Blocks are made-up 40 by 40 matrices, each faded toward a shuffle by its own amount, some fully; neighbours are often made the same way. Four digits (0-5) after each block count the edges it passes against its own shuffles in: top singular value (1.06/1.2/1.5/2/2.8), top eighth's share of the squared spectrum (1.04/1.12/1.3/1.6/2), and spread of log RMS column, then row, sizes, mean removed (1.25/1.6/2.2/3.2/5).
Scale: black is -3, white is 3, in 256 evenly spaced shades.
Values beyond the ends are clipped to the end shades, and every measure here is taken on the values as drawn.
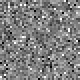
0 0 0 0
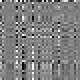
4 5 3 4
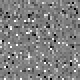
2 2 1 0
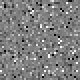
0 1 0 0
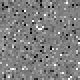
1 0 0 0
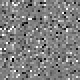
2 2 1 1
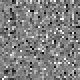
3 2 1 0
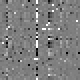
4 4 2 1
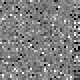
3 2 1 0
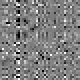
4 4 3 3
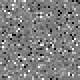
1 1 0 0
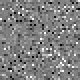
2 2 0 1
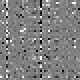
4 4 2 2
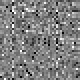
4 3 2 0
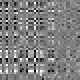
5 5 4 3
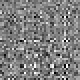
4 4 2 3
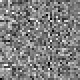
3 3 1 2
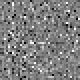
3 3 1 1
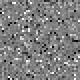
1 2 0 0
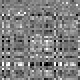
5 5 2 3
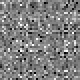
3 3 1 1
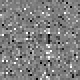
3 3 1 0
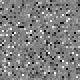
0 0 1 1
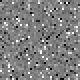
0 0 0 0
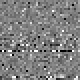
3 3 0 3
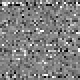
1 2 0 3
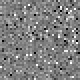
0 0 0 0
